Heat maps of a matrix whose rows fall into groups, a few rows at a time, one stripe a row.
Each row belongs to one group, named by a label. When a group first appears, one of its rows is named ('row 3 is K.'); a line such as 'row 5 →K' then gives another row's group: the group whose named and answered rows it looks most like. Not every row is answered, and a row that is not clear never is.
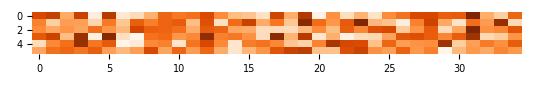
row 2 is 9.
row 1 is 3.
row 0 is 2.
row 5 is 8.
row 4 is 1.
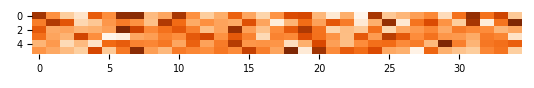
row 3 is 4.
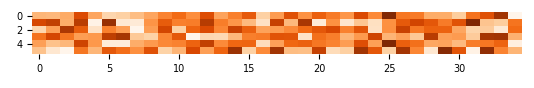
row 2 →1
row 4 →4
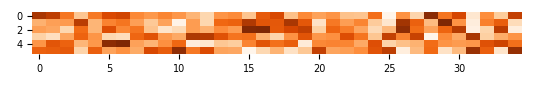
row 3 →4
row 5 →9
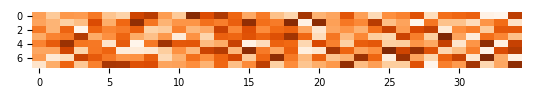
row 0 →4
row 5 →1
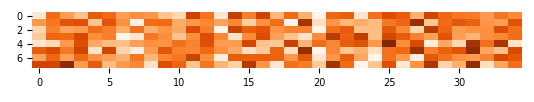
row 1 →2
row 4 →4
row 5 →2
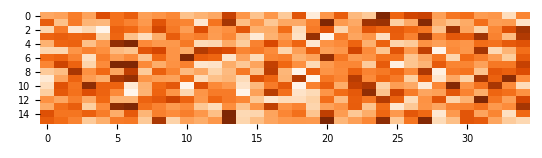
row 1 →3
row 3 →2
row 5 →4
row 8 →2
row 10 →1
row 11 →1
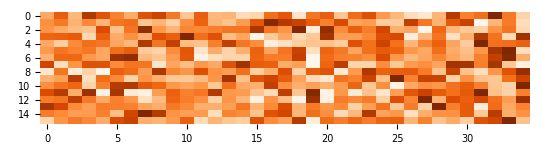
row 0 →1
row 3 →9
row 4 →9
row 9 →1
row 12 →2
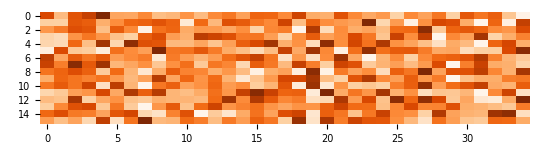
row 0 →8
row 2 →2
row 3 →4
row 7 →8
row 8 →2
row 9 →8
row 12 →1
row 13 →1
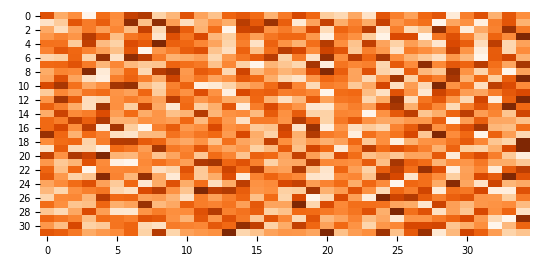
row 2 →3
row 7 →2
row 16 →2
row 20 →8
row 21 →4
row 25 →4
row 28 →4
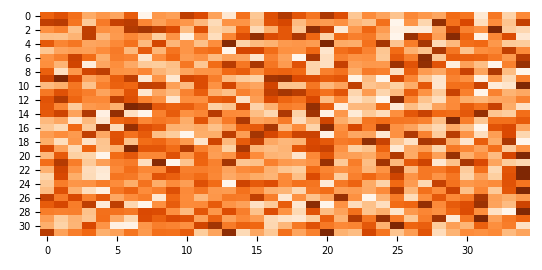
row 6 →2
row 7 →1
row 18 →3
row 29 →9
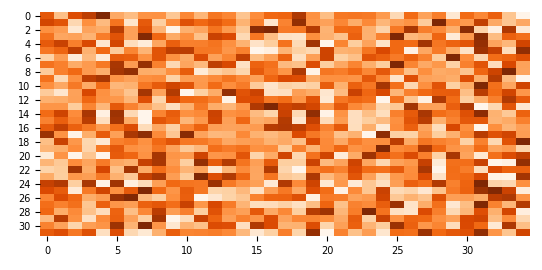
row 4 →2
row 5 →9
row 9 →8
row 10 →9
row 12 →3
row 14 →2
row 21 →4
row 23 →4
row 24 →2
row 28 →3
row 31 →2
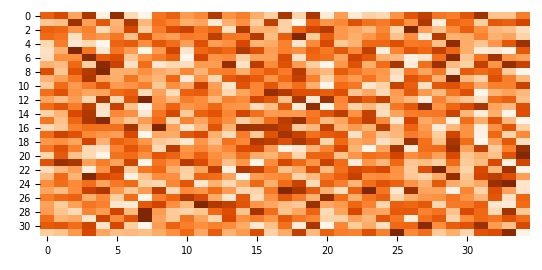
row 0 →2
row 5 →1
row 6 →1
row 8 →8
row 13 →2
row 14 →1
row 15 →8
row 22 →3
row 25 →8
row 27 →4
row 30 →2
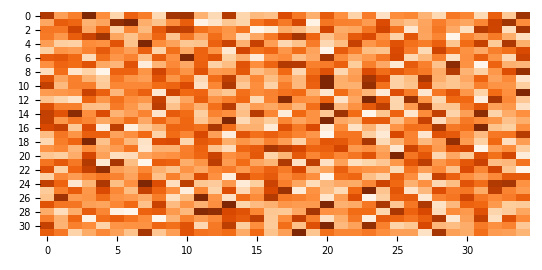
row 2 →9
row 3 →8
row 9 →3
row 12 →8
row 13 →3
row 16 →2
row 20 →4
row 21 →2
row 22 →8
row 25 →1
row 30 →3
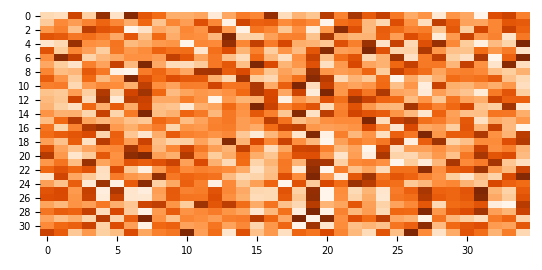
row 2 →1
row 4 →1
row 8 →4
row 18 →1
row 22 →2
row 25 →2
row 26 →2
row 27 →4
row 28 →2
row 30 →2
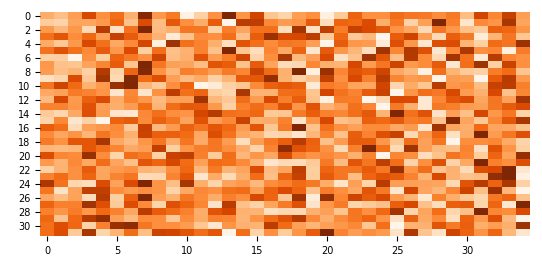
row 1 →3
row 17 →9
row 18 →8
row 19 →8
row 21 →9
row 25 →8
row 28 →9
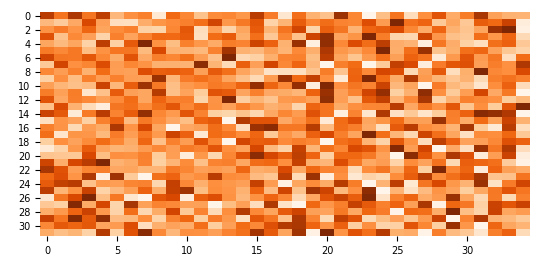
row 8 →9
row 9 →8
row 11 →3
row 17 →3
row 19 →4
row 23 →2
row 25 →3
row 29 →8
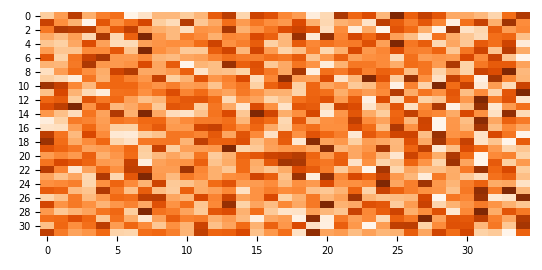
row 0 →1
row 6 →8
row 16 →4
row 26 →4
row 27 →3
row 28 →9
